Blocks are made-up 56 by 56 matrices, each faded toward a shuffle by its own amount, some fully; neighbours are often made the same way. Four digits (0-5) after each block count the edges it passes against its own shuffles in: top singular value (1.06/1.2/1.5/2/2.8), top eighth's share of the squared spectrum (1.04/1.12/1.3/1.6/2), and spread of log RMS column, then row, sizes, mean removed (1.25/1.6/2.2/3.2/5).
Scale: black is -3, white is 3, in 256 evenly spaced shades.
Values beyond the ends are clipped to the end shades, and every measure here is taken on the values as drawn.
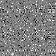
4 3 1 2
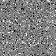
3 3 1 1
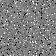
0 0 0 0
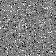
2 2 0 0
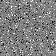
1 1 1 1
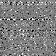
3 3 0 2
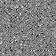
2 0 0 0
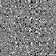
3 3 1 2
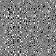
4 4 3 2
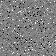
0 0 0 0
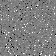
2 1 0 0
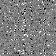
3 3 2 2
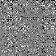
3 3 2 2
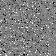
2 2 1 0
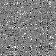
2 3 2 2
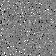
2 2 1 0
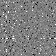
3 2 1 1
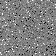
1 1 0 0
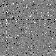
3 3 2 2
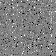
1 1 1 1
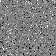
0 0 0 0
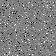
0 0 0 0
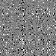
3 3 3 2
